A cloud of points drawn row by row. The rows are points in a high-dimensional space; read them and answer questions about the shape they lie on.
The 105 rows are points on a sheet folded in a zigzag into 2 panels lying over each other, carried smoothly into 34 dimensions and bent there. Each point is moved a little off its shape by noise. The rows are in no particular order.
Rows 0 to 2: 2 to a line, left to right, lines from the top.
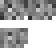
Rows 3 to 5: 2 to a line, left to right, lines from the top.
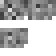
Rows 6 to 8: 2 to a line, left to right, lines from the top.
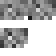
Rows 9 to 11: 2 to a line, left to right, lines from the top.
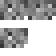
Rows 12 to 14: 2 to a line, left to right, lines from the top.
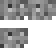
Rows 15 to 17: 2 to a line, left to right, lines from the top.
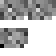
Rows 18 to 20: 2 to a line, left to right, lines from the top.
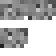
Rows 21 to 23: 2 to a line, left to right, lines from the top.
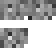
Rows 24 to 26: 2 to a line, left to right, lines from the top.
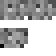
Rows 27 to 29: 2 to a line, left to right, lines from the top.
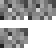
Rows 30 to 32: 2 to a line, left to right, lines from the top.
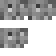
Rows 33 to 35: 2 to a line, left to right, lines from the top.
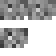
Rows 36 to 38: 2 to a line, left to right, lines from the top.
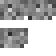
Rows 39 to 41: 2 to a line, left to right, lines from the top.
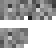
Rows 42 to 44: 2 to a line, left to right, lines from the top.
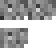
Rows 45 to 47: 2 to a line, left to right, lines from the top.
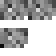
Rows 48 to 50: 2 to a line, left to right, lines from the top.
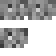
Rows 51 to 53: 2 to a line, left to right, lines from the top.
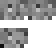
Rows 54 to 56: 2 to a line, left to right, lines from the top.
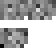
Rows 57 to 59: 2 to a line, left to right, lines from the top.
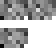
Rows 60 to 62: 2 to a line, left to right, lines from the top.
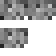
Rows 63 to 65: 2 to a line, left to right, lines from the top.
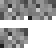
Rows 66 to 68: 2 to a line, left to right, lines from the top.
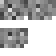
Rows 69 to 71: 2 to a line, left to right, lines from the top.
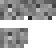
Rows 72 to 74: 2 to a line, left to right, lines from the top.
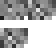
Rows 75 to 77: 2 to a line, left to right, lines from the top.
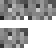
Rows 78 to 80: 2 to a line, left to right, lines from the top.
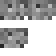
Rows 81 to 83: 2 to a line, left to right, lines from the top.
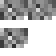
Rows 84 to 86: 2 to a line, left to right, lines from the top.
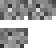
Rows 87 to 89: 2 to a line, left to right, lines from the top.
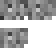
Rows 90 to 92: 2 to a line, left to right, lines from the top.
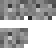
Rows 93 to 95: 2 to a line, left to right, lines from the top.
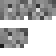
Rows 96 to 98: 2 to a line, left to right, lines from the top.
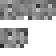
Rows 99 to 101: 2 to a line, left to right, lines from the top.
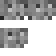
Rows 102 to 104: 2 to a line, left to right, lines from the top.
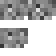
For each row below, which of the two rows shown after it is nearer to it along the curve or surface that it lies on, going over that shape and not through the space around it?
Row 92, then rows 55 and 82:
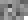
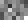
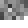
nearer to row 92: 55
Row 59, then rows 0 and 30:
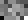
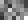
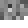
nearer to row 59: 0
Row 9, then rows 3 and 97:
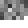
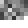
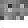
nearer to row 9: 3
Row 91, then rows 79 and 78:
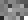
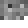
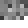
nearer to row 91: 79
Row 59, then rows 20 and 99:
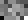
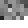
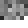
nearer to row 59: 20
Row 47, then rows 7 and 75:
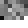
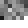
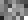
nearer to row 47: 7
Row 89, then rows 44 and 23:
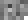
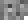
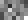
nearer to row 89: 44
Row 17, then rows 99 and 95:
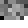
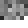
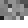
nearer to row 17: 95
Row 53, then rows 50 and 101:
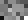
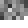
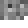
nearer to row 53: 50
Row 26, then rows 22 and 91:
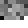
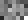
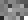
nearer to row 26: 91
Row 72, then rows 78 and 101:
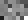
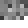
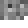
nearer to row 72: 78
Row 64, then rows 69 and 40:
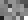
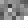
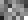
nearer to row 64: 40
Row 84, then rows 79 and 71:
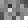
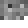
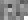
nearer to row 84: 71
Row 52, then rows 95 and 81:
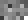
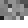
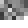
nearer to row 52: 95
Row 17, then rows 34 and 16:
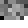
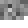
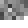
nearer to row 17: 16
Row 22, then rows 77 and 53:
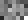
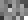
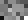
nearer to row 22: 77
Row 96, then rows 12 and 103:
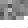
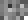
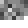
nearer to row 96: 103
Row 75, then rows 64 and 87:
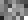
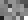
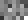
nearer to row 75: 87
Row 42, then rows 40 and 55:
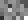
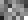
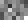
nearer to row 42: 40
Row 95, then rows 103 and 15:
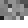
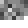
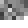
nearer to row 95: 15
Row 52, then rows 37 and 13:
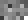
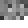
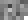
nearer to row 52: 37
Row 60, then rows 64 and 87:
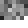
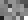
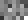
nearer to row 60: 87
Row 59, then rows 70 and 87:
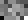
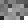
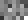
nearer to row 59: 70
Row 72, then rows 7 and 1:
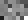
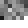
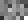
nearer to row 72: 7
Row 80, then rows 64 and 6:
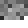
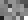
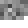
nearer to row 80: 64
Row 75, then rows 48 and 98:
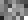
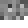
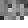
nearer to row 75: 98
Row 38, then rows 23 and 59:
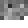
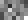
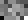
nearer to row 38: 59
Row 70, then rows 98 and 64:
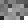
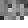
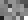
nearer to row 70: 64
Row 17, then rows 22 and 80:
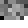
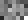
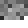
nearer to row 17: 80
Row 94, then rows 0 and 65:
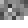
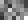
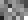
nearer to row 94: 0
